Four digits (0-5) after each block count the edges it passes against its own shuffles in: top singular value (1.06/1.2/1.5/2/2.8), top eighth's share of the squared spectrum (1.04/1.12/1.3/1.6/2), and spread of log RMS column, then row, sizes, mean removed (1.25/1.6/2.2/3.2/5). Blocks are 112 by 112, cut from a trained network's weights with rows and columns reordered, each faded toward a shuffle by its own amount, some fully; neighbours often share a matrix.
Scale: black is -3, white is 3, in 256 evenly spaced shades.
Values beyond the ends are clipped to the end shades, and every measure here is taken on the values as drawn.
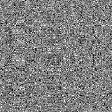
4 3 2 2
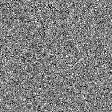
3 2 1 1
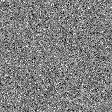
2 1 0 0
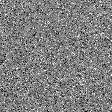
2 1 0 0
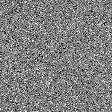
2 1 0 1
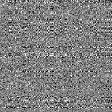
4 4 2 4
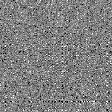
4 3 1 2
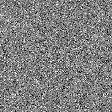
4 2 0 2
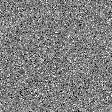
2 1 0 0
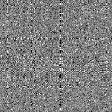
4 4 2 3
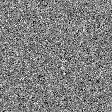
0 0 0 0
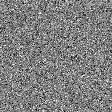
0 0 0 0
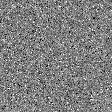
1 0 0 0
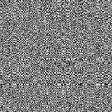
5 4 3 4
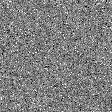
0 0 0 0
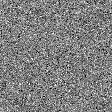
1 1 0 0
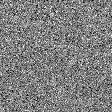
1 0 0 0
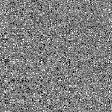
4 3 2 2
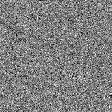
3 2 0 1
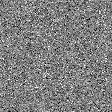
2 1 0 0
